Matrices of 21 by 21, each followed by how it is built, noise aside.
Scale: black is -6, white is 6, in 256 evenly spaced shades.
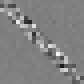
banded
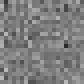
low rank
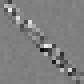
banded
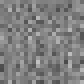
low rank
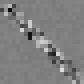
banded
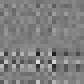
low rank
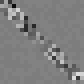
banded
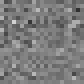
low rank
